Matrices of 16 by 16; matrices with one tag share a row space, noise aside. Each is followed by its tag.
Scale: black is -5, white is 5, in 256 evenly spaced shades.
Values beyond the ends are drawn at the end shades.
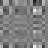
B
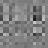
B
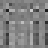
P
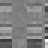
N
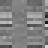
N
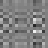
B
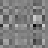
B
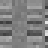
N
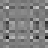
P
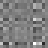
B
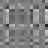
P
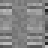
N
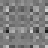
P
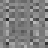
P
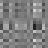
B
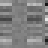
N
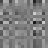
B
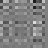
B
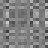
P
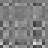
B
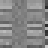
N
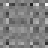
P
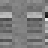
N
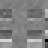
N
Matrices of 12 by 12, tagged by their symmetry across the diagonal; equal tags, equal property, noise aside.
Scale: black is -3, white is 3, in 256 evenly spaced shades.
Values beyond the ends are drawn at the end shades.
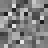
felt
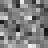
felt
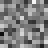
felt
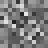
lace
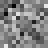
lace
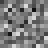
lace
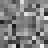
felt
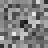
lace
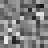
felt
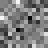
lace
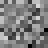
lace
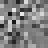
felt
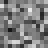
felt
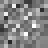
lace
